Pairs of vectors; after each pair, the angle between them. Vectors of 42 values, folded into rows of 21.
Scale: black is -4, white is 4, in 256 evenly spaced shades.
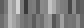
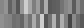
partly opposed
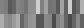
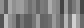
partly opposed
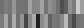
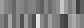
nearly opposite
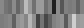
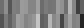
orthogonal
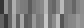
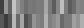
nearly parallel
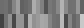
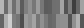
orthogonal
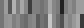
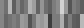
nearly opposite
